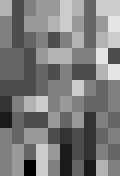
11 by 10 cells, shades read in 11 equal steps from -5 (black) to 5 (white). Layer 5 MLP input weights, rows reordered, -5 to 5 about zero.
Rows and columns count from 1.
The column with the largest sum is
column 9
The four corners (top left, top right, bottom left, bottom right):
2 3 0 0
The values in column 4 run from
-2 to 3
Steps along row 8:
up down same up down up down up down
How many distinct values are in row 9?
5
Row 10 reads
0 1 -1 3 1 -4 -2 -3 0 -1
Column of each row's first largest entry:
6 10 10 9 10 7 4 5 3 4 4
